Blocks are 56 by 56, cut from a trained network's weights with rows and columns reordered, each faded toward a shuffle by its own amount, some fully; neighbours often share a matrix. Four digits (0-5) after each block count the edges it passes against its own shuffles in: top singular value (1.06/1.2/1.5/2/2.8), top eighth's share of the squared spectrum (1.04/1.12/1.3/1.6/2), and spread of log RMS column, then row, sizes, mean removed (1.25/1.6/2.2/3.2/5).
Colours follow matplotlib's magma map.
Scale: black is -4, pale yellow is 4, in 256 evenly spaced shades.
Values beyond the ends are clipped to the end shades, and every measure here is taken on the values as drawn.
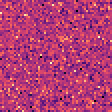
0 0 0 0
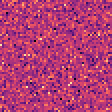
0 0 0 0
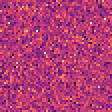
0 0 0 0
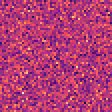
0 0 0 0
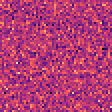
3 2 0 1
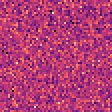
1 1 0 0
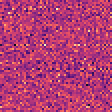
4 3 0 2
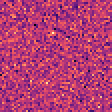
2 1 0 0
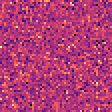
2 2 1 0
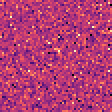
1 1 0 0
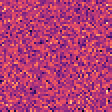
3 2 1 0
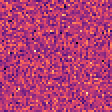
0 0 0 0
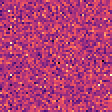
2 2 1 0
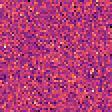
2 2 0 0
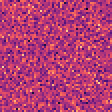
2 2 0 0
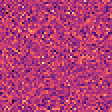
3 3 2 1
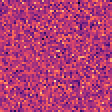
1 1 0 0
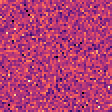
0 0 0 0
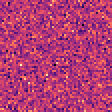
2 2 0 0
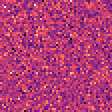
2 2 0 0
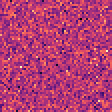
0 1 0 0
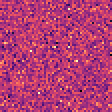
2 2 0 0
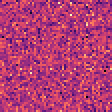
2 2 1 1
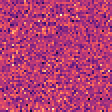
3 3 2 1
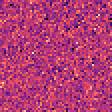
2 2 0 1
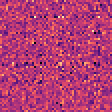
3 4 2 2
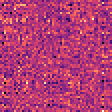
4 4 2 2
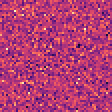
2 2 1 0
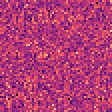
3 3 0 0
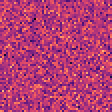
2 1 0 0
